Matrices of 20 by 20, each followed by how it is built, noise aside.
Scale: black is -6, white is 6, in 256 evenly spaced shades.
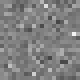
noise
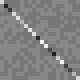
diagonal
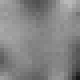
smooth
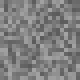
noise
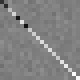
diagonal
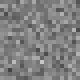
noise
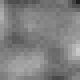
smooth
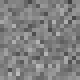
noise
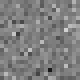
noise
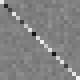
diagonal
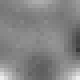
smooth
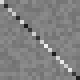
diagonal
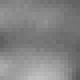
smooth
